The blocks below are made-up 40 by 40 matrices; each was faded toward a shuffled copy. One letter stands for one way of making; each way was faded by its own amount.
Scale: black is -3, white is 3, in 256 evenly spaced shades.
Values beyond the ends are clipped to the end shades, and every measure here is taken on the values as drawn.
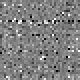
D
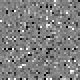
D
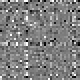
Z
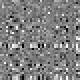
Z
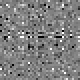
D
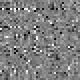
D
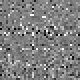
D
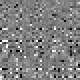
Z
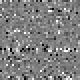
D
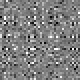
Z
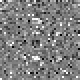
D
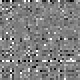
Z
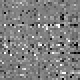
D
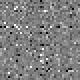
D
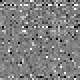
D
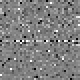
D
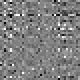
Z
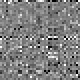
Z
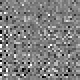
Z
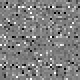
D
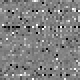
D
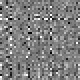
Z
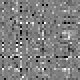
Z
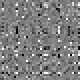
Z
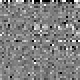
Z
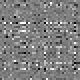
Z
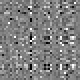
Z
